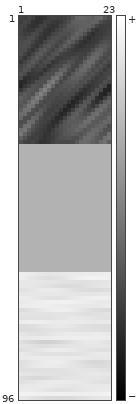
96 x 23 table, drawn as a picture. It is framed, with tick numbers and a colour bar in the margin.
It is made of 3 by 1 panels. Panel 1,1: low, slanting up to the right. Panel 2,1: high, flat. Panel 3,1: very high, streaked across, faint in contrast.
